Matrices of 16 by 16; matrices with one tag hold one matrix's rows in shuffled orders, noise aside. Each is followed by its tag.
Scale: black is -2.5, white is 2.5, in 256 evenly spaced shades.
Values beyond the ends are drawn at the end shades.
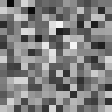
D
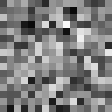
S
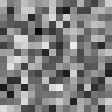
D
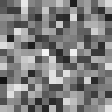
D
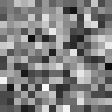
S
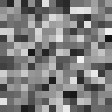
S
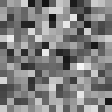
S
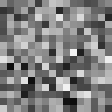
S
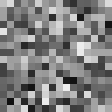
S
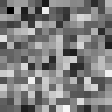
S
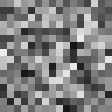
S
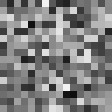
S
